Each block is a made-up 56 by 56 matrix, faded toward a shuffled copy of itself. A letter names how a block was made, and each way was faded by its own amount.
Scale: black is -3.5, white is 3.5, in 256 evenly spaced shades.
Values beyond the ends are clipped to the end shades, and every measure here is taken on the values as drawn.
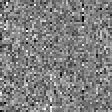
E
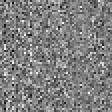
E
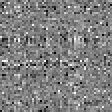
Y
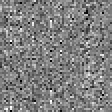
E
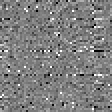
Y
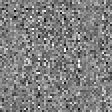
E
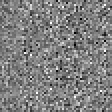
E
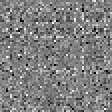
Y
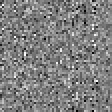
E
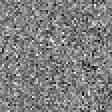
E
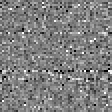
Y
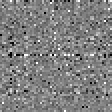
Y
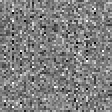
E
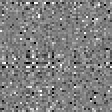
Y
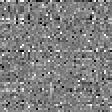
Y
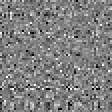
Y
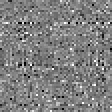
Y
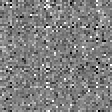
Y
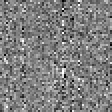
E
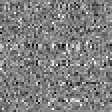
Y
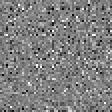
Y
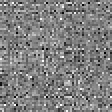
Y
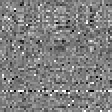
Y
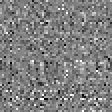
Y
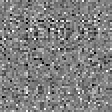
Y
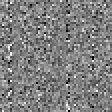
E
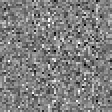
E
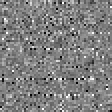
Y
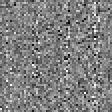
E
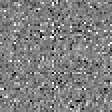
Y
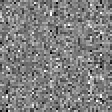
E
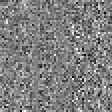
E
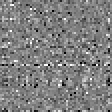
Y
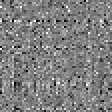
Y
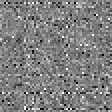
Y
